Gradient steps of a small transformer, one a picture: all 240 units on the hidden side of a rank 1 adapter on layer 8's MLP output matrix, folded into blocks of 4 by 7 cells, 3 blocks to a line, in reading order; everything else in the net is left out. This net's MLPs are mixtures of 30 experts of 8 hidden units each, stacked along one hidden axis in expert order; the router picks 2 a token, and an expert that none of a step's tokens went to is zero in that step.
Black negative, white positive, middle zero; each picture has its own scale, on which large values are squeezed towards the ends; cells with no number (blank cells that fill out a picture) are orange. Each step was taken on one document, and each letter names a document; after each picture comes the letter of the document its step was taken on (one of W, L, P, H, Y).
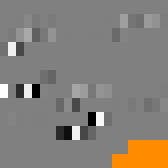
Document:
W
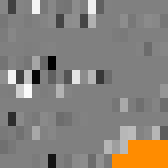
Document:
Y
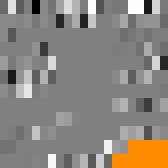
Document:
Y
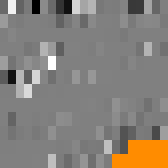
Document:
Y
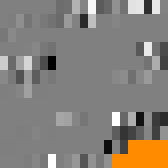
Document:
Y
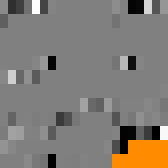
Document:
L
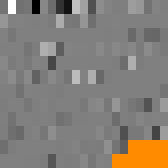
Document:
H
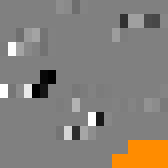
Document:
W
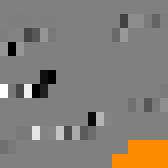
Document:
W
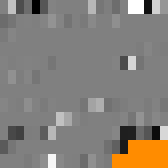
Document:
L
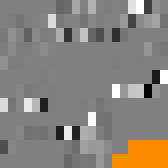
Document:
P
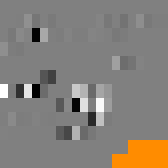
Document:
W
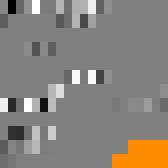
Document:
H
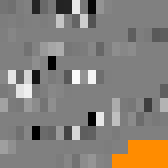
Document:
H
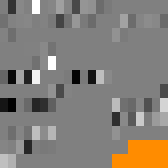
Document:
H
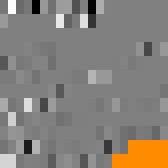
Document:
H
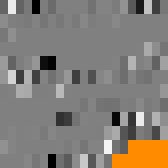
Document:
Y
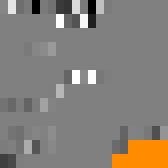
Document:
H
